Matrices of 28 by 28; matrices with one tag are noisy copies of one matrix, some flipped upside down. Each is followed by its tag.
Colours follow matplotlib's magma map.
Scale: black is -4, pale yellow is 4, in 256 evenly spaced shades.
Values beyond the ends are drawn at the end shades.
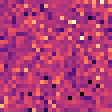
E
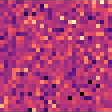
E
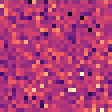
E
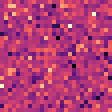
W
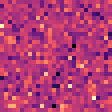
W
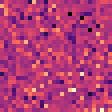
E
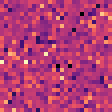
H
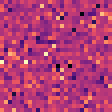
H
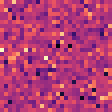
H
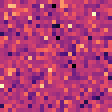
W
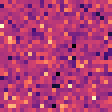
W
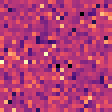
H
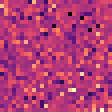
E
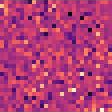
E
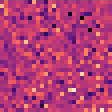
E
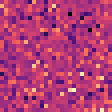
E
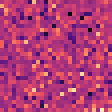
E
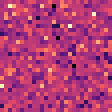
W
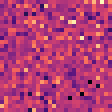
E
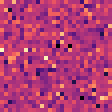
H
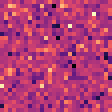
W
